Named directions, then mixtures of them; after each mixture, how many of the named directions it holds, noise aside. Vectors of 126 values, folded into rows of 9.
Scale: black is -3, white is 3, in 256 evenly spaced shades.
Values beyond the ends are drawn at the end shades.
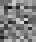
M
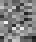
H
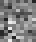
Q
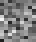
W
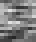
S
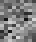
two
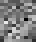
three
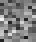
one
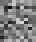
one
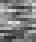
one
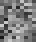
three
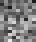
two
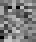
three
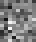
one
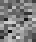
two
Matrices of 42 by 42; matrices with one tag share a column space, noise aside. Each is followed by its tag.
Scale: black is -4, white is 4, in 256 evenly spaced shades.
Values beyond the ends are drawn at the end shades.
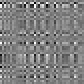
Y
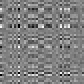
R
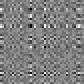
R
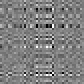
R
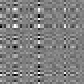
R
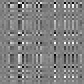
Y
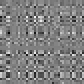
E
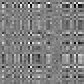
Y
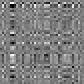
Y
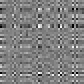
R
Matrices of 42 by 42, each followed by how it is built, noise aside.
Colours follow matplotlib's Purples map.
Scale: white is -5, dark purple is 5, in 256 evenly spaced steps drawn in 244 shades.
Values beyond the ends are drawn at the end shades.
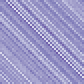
Toeplitz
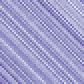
Toeplitz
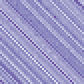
Toeplitz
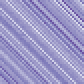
Toeplitz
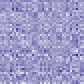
low rank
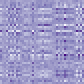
low rank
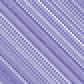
Toeplitz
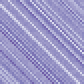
Toeplitz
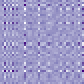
low rank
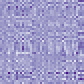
low rank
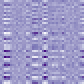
low rank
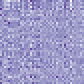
low rank
